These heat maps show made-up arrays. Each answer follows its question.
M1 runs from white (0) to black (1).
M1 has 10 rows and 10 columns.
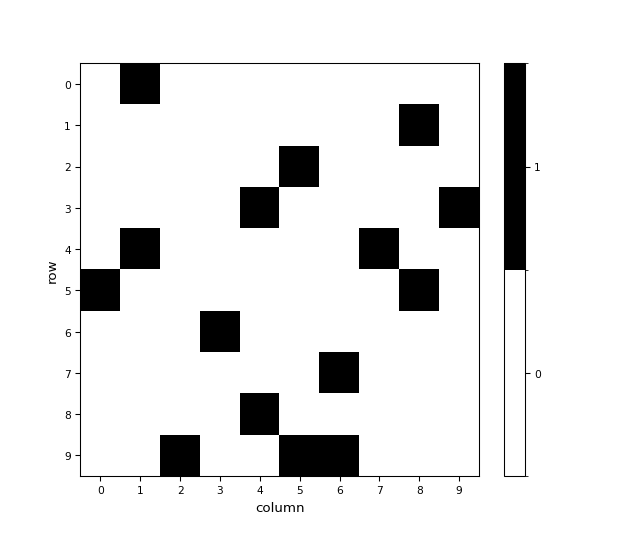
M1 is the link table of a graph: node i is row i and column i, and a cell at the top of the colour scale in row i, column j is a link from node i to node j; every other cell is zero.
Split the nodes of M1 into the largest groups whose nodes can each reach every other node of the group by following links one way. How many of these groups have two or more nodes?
1
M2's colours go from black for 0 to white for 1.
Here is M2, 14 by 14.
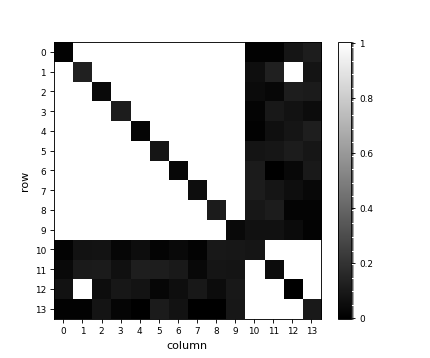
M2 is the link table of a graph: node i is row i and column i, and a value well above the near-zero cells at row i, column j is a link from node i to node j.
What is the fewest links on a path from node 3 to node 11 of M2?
3
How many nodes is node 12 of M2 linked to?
4
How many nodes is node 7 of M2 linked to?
9
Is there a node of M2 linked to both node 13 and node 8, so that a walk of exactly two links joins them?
no
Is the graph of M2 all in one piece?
yes
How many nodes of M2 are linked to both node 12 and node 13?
2
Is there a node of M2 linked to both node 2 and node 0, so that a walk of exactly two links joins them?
yes
